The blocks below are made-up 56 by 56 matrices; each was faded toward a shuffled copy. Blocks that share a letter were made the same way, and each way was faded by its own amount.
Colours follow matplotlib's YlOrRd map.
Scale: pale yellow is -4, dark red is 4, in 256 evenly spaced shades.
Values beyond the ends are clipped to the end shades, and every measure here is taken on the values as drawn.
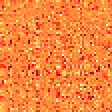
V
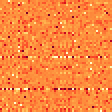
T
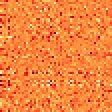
T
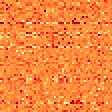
T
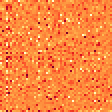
V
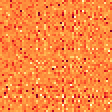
V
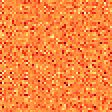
V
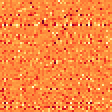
T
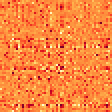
T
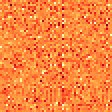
V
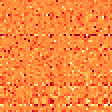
T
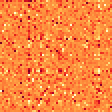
V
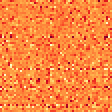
T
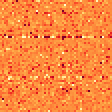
T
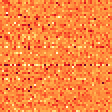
T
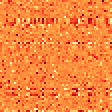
T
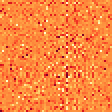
V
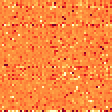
T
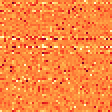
T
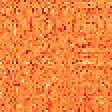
V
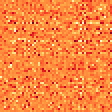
T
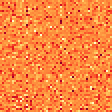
V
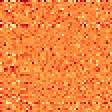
T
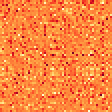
V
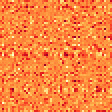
T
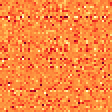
T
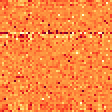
T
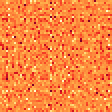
V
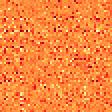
T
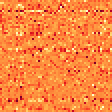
T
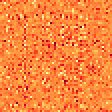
V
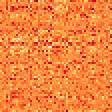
T
